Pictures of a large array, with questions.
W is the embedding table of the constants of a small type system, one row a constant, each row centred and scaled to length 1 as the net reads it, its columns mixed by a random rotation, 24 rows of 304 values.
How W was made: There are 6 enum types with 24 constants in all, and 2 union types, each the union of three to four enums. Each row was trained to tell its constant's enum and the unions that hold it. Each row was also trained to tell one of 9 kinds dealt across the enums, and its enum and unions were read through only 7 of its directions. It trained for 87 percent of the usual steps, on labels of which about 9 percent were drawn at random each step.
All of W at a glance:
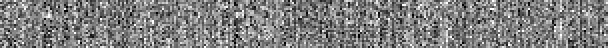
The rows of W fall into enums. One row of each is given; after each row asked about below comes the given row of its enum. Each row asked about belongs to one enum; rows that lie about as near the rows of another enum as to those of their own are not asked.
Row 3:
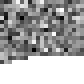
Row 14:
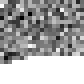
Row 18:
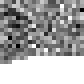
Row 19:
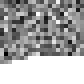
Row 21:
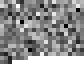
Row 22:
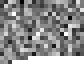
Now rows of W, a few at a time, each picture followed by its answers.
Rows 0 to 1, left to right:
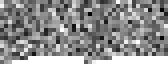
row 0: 21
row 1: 19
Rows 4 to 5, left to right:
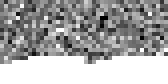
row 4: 3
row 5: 14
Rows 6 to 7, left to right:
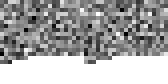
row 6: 22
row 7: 22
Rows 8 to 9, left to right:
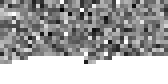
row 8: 22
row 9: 19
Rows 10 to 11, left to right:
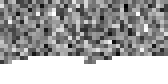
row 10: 21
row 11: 21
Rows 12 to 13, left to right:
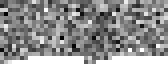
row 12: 19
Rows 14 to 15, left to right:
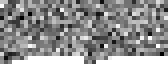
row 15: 18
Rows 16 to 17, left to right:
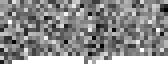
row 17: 19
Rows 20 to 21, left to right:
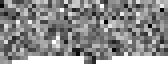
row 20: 18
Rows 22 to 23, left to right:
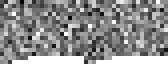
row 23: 18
